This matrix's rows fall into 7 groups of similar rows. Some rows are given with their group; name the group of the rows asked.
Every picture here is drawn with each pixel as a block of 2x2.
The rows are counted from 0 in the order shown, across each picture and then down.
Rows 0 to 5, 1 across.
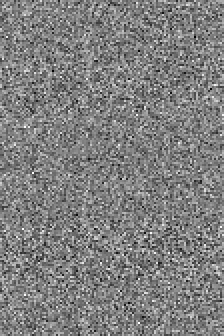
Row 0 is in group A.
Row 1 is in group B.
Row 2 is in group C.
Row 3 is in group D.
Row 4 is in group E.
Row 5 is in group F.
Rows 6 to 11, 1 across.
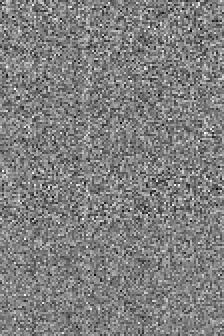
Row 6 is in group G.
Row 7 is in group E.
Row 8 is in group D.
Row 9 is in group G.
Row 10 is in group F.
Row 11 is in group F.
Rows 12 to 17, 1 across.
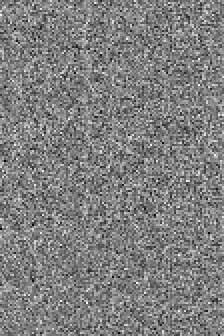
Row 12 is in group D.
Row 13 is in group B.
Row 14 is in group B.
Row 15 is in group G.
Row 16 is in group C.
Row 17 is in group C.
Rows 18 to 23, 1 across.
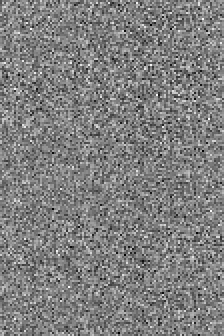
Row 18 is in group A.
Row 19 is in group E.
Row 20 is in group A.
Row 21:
A
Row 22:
F
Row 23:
A
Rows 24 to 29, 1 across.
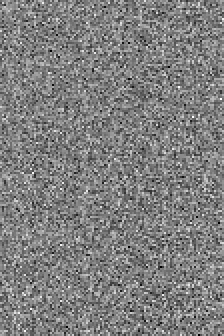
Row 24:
G
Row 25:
A
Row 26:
G
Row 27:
D
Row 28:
A
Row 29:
A
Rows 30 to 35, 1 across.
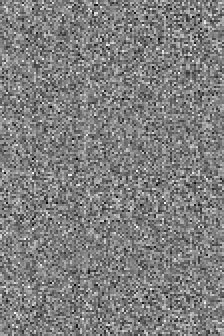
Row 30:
E
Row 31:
G
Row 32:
D
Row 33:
G
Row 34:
C
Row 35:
E
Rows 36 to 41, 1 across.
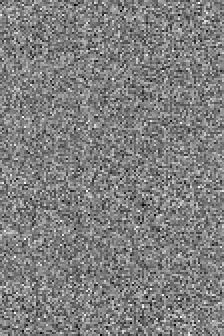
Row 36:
D
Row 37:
A
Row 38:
E
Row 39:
F
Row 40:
C
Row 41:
E
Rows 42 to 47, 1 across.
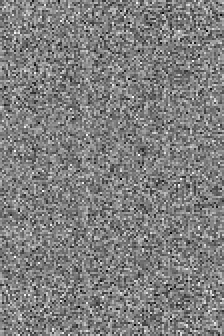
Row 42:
A
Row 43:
B
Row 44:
F
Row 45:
G
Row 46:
E
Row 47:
B
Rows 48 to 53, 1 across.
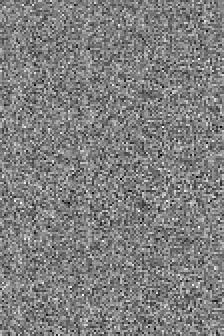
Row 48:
D
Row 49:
B
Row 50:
A
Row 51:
F
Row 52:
B
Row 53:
G
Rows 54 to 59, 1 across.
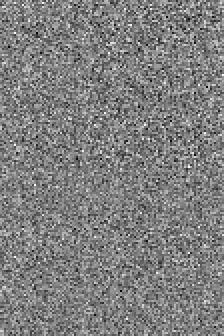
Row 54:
E
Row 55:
A
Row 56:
E
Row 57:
G
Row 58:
E
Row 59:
D
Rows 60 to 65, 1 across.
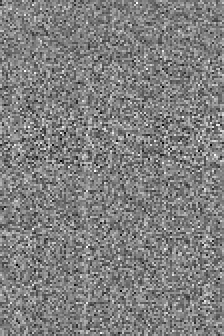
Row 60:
C
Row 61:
B
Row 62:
B
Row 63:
D
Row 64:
D
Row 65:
D
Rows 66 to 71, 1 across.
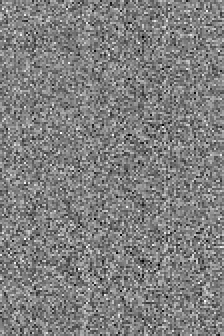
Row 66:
F
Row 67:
A
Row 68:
A
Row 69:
F
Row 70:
F
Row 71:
D
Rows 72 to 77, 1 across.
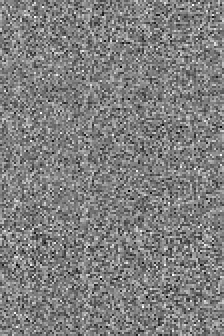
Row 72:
B
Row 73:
G
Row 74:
A
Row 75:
A
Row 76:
D
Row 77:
E
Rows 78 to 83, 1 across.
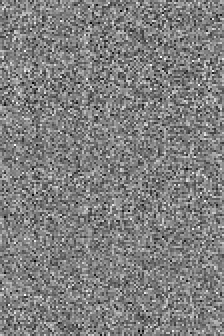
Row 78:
A
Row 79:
B
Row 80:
E
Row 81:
G
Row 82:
B
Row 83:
F
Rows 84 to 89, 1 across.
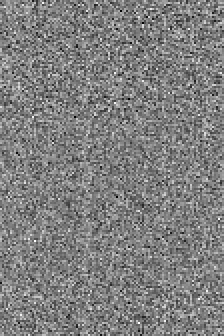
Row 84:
E
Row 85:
G
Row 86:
D
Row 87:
F
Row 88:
B
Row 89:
F
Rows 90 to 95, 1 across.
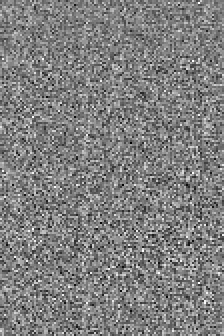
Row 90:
D
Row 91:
G
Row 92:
D
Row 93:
G
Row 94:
E
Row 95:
D
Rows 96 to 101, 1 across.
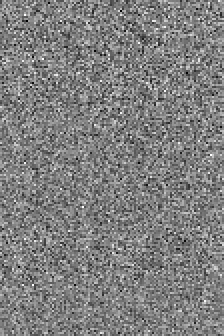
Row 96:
F
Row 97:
G
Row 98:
A
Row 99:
E
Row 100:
B
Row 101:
D
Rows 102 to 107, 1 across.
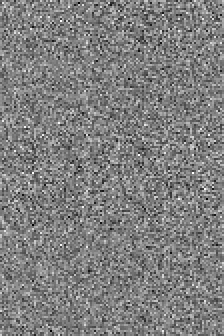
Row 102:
A
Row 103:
A
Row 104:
F
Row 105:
D
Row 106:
C
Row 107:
G
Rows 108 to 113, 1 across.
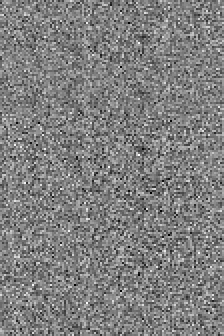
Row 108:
F
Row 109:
F
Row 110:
F
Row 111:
A
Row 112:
A
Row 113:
D
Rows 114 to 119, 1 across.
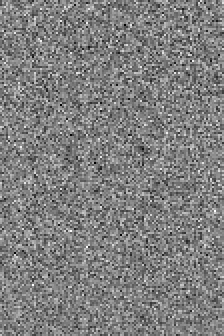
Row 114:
C
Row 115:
G
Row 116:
F
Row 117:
B
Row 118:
D
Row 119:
G
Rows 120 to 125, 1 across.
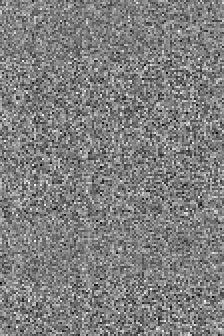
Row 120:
C
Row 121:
E
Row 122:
G
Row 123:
B
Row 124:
B
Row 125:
E
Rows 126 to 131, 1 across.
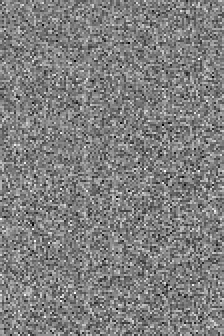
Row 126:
G
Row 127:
D
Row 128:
A
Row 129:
B
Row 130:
G
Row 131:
B
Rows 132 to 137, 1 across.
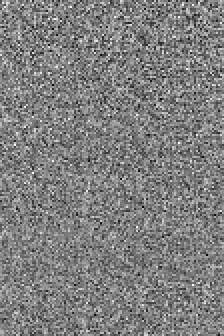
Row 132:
G
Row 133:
A
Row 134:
C
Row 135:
D
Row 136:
A
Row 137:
D
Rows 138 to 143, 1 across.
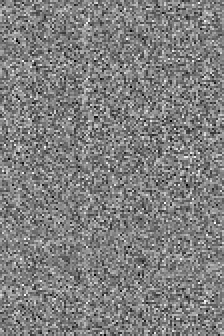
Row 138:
D
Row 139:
D
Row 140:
E
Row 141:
G
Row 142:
F
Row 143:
D
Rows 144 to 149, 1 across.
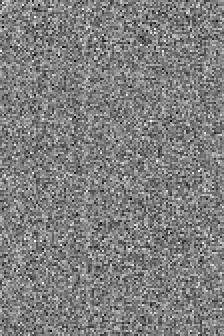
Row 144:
G
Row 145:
D
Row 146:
E
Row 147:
D
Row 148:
B
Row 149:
G
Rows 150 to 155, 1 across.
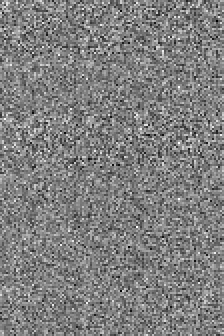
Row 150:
G
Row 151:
C
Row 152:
C
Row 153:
C
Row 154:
A
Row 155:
D
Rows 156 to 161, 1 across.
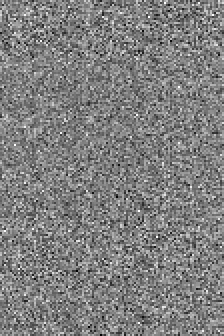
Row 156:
B
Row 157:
C
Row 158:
C
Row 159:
F
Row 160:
G
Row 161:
F
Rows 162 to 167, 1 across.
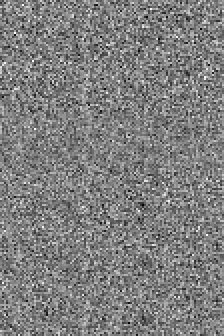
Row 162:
E
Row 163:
D
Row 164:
B
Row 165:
F
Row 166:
G
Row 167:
G
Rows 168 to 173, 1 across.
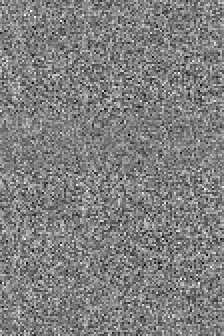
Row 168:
B
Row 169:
G
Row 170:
A
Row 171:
D
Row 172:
A
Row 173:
G
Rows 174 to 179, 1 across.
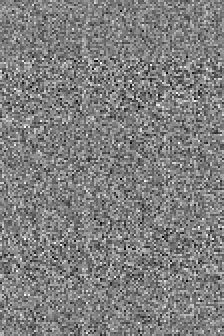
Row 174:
D
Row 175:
E
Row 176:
C
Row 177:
F
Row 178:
B
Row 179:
F
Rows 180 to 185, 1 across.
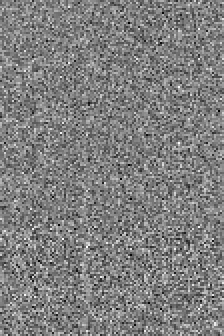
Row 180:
A
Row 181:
C
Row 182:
C
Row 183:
D
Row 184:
D
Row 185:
B
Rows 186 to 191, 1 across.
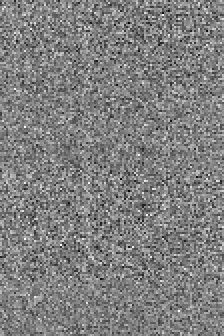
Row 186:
A
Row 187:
E
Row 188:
F
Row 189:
F
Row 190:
B
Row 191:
C
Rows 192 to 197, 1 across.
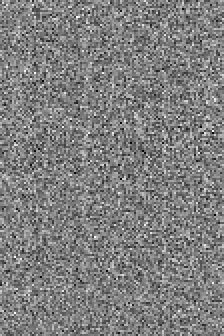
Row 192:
G
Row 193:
B
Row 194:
D
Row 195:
D
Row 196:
E
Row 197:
C
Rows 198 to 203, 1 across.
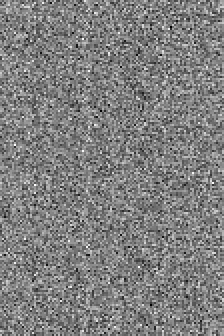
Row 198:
E
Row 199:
F
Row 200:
E
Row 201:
B
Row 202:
F
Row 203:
G
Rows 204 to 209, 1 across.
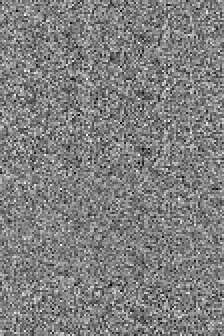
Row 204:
F
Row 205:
F
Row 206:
F
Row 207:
C
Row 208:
A
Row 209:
A
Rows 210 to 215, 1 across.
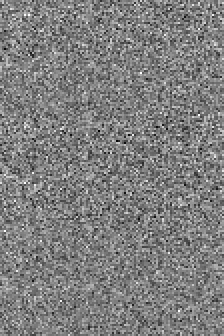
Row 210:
B
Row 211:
C
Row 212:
B
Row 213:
C
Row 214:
E
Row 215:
C
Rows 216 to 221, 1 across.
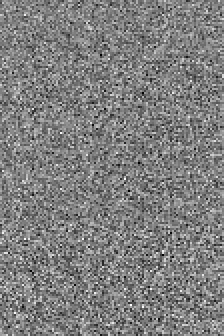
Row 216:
F
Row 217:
G
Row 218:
A
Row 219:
A
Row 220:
F
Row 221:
E
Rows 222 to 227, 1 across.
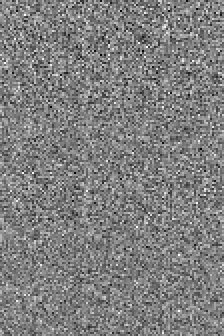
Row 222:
F
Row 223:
G
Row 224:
B
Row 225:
D
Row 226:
C
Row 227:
C
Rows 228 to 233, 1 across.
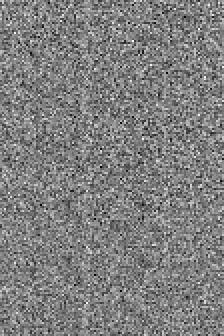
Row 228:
B
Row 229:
E
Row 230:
E
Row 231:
F
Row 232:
F
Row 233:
D
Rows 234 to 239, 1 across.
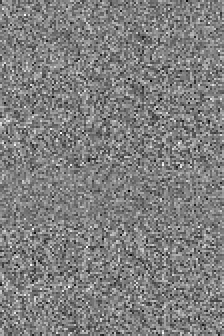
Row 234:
F
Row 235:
A
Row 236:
C
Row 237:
A
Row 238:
D
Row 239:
C
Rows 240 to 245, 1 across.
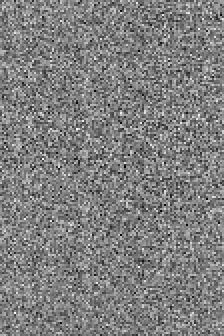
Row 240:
A
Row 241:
D
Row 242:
G
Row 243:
A
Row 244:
F
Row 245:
E
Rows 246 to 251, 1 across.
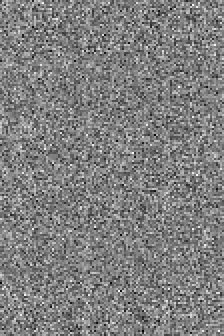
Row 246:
G
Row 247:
C
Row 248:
B
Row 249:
G
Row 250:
D
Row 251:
F
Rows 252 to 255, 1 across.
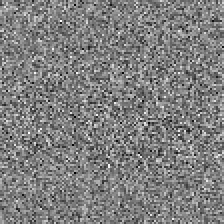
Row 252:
C
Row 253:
G
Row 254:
E
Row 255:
D
